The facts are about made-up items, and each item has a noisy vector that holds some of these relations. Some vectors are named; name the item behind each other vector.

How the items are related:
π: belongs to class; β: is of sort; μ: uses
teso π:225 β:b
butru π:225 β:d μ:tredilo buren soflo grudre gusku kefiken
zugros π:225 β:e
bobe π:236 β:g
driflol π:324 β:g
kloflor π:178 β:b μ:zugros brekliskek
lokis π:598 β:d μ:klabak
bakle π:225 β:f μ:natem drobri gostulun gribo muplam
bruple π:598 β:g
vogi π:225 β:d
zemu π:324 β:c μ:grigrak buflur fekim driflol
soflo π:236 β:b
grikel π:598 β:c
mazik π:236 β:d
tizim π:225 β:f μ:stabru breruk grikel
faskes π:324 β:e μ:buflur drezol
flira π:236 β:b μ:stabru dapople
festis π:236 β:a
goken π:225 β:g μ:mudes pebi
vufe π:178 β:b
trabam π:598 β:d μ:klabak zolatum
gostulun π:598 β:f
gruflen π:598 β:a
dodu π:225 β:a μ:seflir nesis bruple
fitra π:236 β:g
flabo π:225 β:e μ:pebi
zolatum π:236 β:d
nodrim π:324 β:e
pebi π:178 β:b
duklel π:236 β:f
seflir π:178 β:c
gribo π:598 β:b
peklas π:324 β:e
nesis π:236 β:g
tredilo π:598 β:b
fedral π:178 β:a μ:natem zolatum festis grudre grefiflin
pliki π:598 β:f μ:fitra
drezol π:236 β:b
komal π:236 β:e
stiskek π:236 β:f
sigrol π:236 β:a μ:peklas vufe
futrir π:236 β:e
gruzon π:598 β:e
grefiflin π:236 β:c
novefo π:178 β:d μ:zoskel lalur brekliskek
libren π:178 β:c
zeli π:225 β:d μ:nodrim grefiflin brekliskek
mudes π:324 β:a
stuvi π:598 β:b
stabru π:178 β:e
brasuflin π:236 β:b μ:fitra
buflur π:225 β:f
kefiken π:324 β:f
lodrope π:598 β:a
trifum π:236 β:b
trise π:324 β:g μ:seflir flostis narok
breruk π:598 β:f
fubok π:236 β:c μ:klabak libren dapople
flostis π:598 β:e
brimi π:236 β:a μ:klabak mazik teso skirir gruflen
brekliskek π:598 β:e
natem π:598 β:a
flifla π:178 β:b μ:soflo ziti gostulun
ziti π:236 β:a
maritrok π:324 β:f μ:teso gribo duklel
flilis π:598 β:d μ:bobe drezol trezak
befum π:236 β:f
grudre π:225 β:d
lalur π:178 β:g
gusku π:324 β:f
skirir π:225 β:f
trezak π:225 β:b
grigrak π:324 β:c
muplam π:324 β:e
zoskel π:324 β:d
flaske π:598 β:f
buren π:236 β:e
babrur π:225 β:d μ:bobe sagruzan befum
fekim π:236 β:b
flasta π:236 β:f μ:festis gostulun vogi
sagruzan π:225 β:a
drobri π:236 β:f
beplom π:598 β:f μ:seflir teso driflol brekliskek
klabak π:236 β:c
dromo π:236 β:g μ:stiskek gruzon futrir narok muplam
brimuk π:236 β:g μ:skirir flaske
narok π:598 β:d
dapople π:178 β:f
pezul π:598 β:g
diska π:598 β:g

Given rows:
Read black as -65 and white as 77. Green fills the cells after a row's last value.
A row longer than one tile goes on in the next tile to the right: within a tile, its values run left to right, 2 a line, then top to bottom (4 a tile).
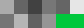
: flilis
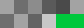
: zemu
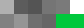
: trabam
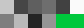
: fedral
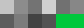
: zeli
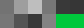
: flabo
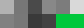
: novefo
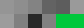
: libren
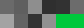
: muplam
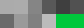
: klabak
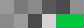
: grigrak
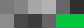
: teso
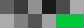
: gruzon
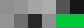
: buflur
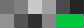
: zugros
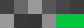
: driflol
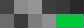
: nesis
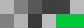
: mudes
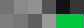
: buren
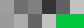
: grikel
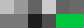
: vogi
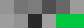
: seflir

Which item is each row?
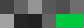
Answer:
lalur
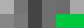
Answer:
zoskel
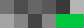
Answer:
tredilo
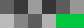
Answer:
brekliskek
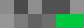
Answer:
maritrok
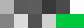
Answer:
lodrope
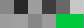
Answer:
beplom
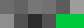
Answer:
kloflor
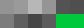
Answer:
tizim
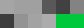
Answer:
fubok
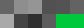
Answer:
stabru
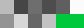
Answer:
gruflen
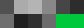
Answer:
goken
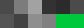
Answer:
dromo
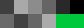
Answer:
bobe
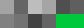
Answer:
bakle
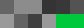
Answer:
peklas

